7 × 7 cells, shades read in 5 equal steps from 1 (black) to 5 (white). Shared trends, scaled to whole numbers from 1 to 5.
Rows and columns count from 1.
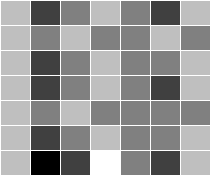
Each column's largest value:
4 3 4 5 3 4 4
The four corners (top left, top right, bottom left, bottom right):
4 4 4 4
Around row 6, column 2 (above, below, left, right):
3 1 4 3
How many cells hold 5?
1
